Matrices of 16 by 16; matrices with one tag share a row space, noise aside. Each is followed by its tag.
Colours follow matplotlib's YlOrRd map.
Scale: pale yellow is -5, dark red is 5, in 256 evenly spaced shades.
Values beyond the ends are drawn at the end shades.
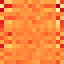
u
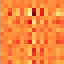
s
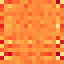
u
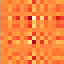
s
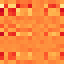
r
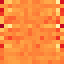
u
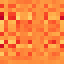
r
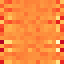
u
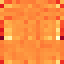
u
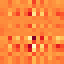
s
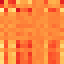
r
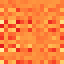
r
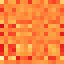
r
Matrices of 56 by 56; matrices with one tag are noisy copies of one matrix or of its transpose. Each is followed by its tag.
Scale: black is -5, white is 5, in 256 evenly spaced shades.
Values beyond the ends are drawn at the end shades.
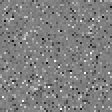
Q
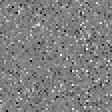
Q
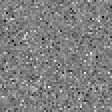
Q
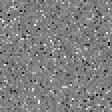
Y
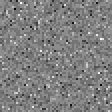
Y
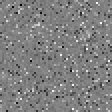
Q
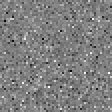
Q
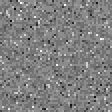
Y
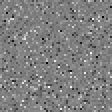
Q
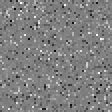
Y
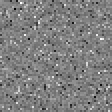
Y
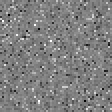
Y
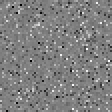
Q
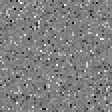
Y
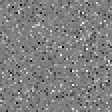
Q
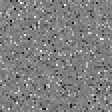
Y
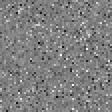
Q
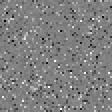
Q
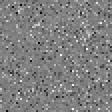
Q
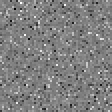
Y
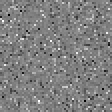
Y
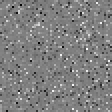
Q
